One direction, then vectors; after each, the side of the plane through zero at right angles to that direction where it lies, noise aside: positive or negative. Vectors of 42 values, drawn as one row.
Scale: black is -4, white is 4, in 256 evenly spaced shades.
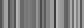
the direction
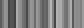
positive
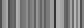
positive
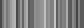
negative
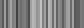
negative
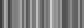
positive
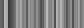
positive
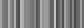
negative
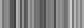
positive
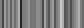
positive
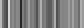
negative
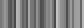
positive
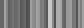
positive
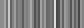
negative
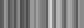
positive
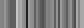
positive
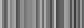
negative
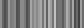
negative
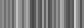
positive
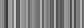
negative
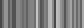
positive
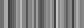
positive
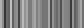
negative
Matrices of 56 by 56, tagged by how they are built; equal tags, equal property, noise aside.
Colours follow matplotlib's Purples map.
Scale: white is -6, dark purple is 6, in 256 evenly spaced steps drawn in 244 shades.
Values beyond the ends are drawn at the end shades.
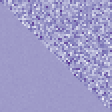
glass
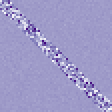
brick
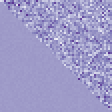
glass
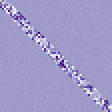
brick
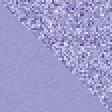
glass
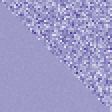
glass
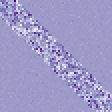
brick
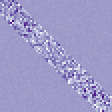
brick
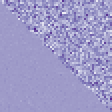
glass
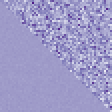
glass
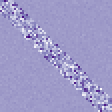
brick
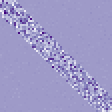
brick
